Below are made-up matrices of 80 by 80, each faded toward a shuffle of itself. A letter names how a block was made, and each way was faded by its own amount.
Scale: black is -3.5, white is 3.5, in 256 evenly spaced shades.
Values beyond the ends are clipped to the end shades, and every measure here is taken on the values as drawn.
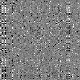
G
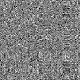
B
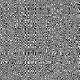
G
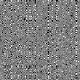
G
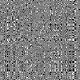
G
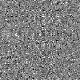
B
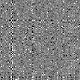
G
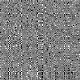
G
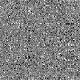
B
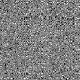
B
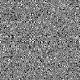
B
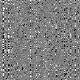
G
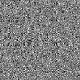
B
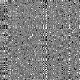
G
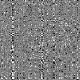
G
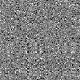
B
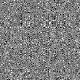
B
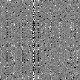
G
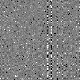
G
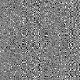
G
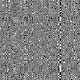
G
